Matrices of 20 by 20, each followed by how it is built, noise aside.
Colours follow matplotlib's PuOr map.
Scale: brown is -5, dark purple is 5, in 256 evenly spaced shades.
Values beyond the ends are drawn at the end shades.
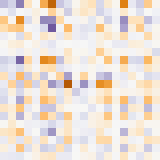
low rank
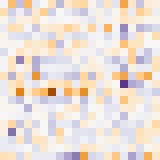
low rank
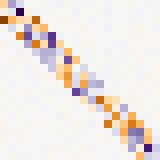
banded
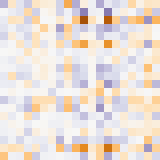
low rank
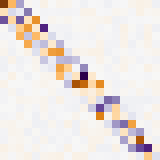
banded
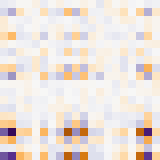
low rank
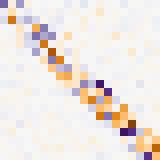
banded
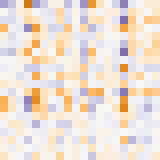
low rank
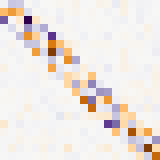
banded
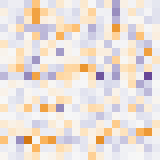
low rank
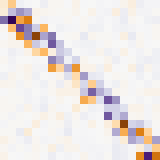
banded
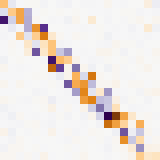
banded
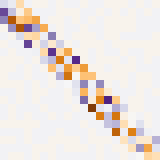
banded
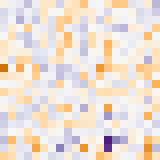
low rank
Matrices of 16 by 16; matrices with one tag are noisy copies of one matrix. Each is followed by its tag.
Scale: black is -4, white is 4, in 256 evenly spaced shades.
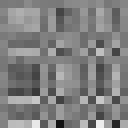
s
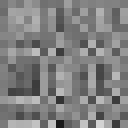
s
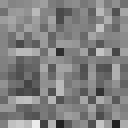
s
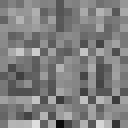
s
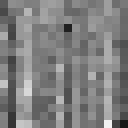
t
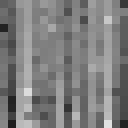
t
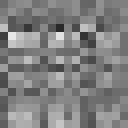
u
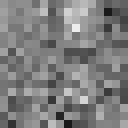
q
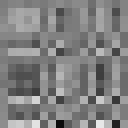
s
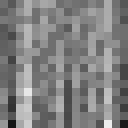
t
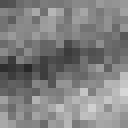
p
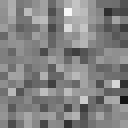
q
